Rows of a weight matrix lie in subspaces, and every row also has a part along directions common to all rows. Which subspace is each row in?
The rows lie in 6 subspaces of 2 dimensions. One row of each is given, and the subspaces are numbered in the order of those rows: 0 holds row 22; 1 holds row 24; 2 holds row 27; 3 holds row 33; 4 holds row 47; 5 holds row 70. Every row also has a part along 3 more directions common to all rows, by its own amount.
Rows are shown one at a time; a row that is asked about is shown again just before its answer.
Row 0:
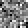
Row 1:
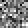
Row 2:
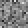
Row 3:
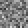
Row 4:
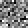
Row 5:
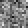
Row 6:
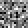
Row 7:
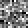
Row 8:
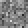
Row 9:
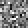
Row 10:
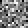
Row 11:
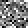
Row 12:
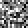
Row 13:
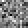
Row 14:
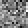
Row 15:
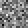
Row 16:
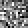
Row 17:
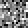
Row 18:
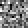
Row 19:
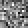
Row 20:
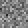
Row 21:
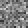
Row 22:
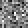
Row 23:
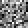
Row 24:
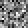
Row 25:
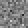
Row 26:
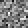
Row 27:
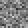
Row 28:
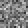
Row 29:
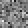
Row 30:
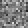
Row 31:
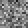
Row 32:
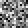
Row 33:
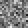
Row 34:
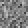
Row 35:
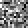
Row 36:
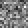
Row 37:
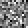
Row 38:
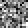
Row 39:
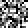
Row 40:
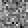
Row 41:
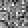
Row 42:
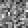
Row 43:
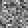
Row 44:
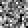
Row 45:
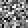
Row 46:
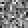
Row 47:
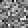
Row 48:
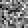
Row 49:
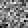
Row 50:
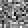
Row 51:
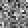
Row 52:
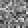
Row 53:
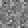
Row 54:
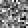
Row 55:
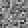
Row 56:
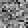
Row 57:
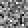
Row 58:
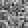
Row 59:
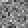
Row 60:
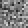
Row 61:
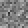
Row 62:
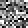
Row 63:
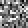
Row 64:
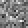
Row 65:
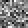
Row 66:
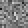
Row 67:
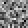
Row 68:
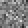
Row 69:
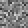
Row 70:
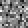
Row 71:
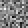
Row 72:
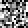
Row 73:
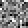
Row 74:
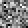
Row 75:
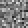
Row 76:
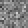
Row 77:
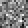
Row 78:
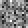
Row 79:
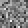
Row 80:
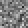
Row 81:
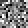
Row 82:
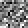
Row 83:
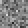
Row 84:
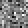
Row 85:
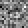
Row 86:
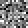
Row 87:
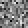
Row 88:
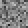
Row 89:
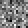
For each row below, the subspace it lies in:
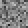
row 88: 2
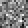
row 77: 5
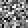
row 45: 0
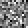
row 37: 5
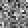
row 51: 0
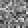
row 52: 3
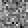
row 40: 4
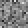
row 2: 3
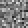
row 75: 4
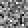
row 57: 5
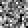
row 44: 5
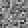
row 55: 5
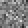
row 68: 5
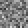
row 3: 3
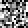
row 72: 4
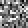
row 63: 5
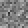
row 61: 4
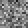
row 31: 0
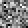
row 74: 2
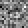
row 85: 1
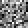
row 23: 4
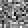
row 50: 0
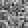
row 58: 1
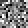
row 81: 3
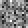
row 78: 0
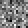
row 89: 0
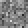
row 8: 0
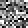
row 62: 3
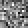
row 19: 1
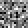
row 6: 1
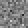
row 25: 5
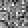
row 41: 1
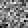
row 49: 4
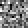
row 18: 5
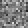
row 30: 4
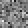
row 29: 3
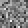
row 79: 3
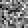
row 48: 1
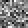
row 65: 3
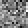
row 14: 4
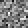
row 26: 4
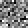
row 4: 4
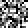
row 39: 2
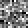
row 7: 3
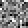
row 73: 2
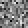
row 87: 5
